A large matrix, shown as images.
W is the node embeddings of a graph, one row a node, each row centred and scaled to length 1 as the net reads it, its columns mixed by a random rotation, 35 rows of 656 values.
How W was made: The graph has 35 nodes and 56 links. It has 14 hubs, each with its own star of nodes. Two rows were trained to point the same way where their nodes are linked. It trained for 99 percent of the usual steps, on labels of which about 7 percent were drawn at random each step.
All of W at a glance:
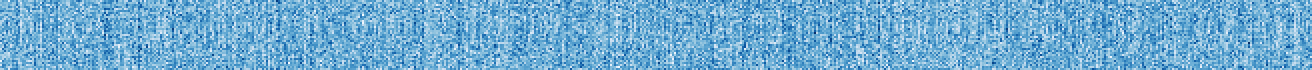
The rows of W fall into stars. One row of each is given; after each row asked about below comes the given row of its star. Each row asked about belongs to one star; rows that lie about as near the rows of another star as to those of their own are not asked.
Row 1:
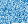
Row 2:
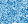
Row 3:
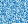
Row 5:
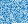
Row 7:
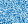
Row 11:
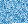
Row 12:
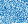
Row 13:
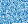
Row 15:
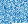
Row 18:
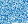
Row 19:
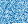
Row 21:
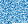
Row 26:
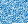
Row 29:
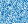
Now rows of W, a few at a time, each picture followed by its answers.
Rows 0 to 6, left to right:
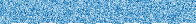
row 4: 26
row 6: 18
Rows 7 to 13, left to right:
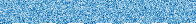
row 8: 1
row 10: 21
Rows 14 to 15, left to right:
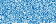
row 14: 5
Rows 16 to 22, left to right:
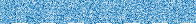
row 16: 15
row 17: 19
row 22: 26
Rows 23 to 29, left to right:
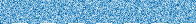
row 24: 5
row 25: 29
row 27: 1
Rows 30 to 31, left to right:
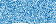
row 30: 2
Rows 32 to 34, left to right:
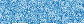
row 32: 2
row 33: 7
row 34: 11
